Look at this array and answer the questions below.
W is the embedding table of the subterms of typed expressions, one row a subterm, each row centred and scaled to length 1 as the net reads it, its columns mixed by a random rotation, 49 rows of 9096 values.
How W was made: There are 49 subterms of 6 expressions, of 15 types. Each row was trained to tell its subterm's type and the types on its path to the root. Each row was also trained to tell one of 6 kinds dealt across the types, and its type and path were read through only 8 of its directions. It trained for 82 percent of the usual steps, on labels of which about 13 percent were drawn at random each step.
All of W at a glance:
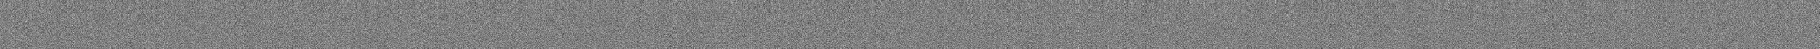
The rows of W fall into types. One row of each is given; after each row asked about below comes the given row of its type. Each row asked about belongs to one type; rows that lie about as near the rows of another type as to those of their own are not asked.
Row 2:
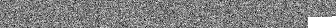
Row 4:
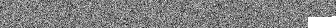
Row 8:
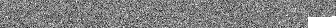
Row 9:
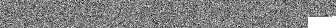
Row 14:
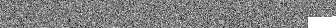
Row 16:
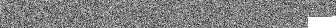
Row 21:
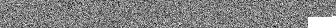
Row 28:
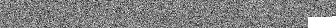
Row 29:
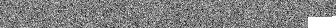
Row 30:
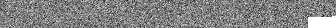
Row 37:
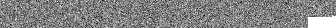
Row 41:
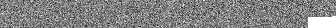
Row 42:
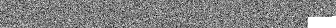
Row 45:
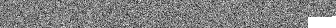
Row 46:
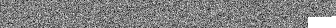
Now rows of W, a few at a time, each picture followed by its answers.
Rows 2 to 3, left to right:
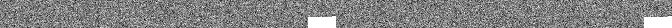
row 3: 28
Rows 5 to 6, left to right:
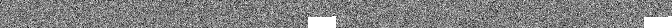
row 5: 2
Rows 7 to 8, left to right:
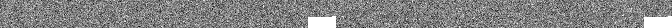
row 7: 41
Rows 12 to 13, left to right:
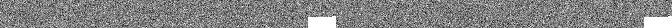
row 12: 2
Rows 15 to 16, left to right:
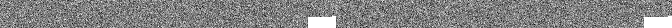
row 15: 41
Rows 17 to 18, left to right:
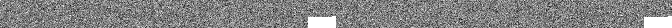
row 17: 46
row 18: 41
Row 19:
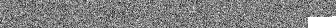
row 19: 42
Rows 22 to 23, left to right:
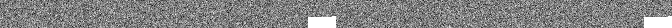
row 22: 14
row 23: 14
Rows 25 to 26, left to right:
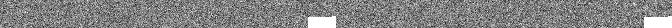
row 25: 21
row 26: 2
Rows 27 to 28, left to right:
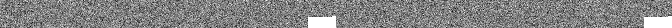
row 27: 16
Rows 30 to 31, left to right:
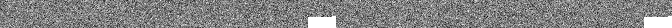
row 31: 45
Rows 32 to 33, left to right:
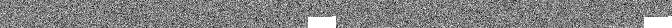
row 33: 16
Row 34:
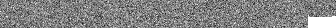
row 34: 8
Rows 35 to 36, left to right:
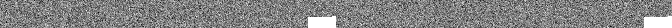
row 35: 14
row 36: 21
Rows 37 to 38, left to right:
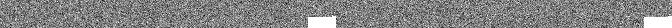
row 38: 29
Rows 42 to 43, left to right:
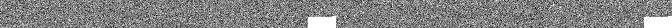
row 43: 46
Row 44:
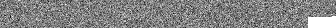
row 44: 4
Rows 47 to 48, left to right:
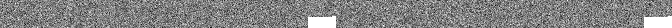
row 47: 9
